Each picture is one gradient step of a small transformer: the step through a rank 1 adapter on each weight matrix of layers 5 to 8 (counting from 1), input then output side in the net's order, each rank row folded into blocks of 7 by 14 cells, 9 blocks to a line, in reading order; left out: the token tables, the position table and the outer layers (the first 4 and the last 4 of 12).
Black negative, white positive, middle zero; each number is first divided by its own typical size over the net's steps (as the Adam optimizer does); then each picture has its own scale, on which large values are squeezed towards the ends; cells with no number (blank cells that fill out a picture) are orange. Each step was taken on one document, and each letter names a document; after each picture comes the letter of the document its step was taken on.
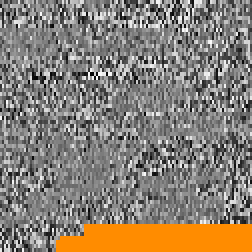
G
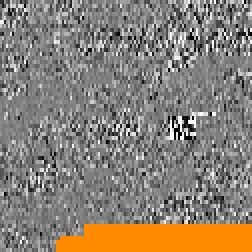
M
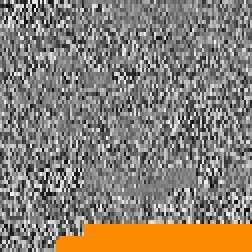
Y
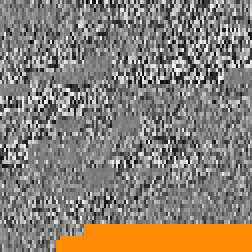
G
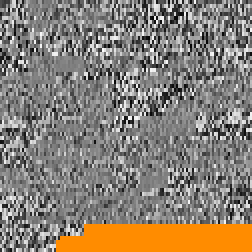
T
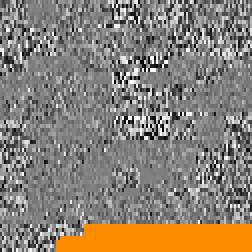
T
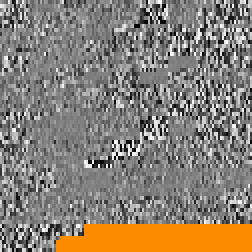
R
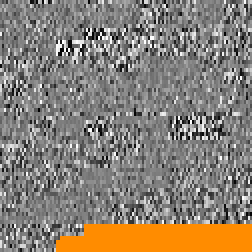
R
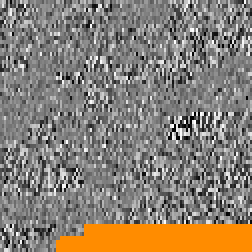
M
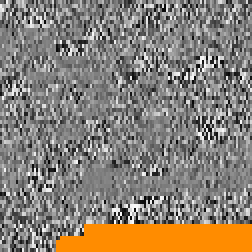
Y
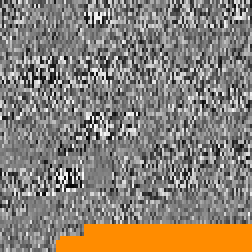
G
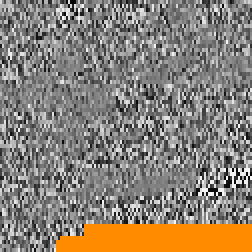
Y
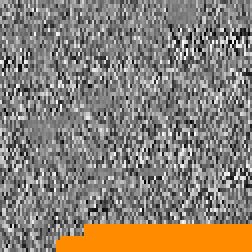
M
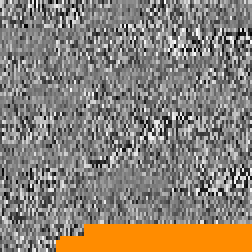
R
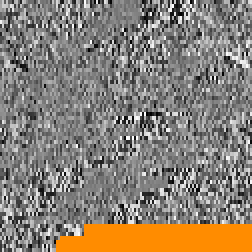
R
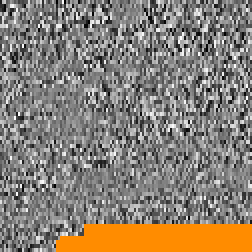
R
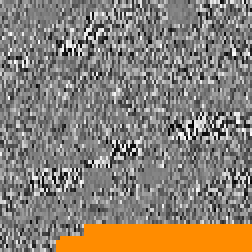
M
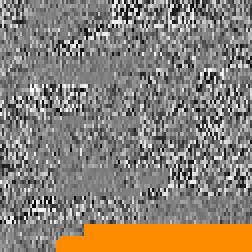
G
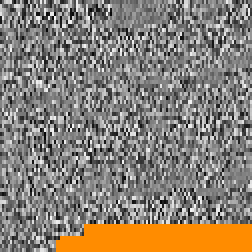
Y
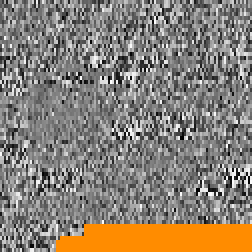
R
